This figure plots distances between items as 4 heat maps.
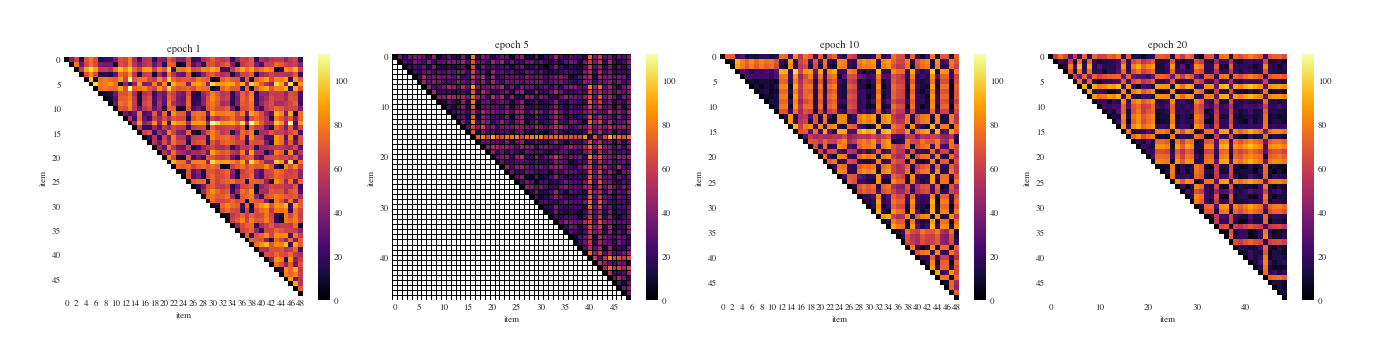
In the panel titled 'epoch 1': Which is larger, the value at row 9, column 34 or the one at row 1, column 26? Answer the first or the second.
the second
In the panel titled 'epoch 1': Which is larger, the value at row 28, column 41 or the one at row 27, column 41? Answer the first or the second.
the first
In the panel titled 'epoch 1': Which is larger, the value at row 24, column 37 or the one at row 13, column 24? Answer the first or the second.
the second
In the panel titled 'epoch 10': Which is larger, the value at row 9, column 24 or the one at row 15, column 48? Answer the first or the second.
the second
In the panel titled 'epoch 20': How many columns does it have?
49
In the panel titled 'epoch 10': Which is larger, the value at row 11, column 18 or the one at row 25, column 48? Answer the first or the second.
the second
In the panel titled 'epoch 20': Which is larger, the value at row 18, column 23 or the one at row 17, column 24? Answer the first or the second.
the first
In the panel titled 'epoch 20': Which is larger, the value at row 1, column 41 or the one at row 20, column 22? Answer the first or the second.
the second
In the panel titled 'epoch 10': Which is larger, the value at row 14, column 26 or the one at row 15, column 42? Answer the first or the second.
the second
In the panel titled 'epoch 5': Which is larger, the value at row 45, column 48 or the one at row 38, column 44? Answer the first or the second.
the second
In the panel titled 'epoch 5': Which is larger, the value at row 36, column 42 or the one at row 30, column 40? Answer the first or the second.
the second
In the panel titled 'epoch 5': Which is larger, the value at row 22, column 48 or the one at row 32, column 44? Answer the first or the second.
the second
